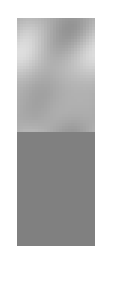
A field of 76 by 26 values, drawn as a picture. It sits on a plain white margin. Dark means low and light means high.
It is made of 2 by 1 panels. Panel 1,1: high, smooth. Panel 2,1: middling, flat.
